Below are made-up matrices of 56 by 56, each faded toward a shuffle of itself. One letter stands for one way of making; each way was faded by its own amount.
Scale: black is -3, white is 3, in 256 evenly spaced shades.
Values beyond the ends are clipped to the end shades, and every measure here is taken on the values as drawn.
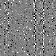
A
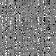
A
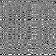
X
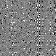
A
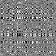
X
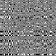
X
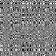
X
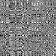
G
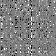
A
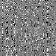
A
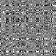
G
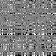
X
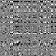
X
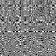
G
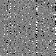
A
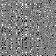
A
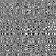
G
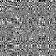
G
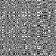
G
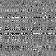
X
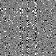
A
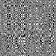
G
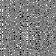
A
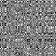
G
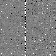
A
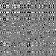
X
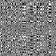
G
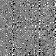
A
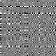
X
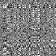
G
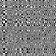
X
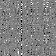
A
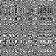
G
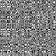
G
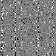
A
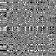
G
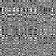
X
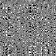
A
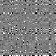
X
